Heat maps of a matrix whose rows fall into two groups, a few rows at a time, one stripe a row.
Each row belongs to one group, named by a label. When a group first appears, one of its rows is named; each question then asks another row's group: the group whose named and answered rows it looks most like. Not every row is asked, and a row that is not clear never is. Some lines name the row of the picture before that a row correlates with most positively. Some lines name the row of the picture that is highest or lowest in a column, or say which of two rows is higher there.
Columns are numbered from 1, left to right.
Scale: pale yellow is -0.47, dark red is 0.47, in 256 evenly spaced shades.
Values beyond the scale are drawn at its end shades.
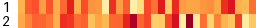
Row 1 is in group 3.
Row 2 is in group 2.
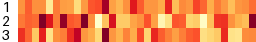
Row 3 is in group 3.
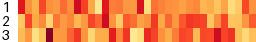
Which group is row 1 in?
3
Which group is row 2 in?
3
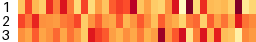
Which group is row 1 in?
2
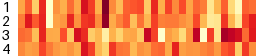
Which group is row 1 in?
3
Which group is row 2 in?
3
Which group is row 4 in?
3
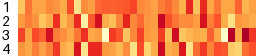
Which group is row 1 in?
2
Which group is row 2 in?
2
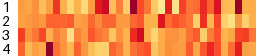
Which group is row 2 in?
2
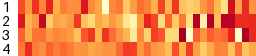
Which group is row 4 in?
2
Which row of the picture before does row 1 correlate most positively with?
4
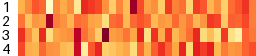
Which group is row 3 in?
3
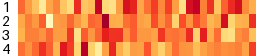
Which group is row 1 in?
2
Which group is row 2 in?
3
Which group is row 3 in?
2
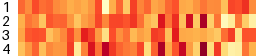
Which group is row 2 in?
2
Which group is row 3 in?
3
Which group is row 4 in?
2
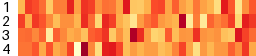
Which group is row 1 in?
3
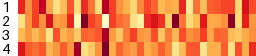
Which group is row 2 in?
3
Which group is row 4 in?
3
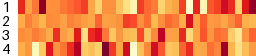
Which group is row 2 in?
2
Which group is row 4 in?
3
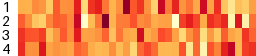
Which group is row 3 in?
3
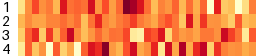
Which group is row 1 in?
2
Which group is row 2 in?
2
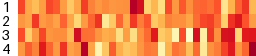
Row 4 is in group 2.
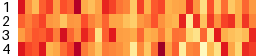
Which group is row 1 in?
3
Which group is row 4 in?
3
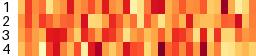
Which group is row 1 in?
3
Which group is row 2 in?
2
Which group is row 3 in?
2
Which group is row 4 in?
2
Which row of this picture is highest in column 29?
3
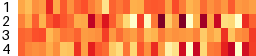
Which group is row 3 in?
3
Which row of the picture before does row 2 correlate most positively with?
3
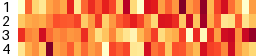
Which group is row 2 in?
2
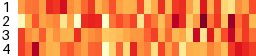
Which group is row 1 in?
2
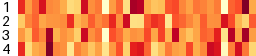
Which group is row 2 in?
3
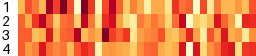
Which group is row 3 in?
3
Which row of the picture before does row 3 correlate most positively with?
2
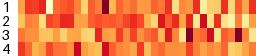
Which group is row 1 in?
3
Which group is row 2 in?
2
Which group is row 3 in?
2
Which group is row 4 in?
3
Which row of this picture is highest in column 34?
1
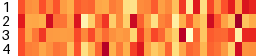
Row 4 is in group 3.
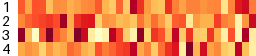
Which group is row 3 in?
3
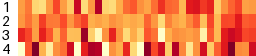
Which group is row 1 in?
2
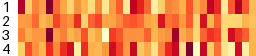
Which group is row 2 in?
2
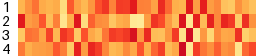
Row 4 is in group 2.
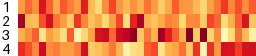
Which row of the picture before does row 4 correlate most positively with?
2
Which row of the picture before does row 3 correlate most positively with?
1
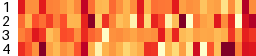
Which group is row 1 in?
3
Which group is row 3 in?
3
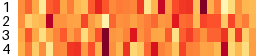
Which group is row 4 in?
3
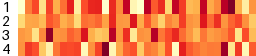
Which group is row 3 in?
3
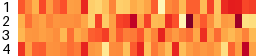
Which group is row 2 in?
2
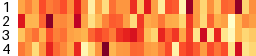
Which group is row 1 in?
2
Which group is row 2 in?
3
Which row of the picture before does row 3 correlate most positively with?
3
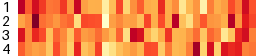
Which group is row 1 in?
3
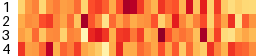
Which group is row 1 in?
2
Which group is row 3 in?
2
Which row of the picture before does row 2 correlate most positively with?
2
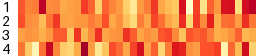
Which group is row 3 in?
2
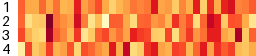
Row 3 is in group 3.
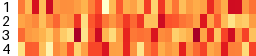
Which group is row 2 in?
2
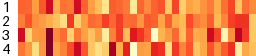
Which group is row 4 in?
3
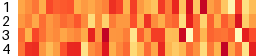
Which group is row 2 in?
2
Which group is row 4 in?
3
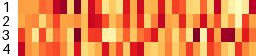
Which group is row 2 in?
2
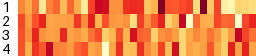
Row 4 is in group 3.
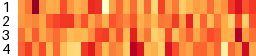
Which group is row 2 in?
2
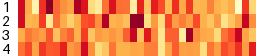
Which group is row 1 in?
3
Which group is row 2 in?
3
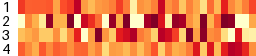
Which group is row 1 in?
3
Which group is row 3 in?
2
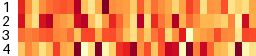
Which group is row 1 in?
3
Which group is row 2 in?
3
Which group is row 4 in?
2
